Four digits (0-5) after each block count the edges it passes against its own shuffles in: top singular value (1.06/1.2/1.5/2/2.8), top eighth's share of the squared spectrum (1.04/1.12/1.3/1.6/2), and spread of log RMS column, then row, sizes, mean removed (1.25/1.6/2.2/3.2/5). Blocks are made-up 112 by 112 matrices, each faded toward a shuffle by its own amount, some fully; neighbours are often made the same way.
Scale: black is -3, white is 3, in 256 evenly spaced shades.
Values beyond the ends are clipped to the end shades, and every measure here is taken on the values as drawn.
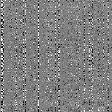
5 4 4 2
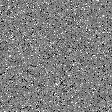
1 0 0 0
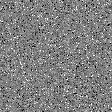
2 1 0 0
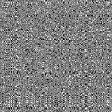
5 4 3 3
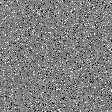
1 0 0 0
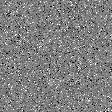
3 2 1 0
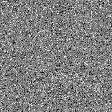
3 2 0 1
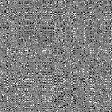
5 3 3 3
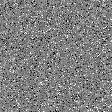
3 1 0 0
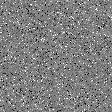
0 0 0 0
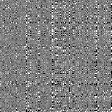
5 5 4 3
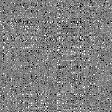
4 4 3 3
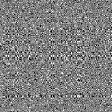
5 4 3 3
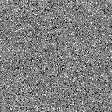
3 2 0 1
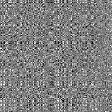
5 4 3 3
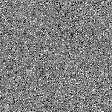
3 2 0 1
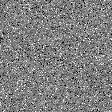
2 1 0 0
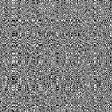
5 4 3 3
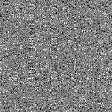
4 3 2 1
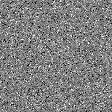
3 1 0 0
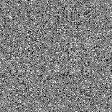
4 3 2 1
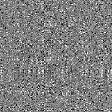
4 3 2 2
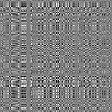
5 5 5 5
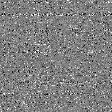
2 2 2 3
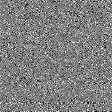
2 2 1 2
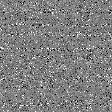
1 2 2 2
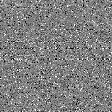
4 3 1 2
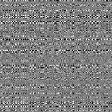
5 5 3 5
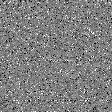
3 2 0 1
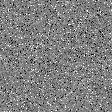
0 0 0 0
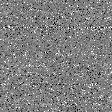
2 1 0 2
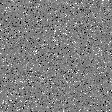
0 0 0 0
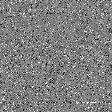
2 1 0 2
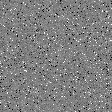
0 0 0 0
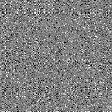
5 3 2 3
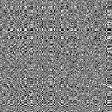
5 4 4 4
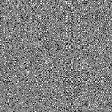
4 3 2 2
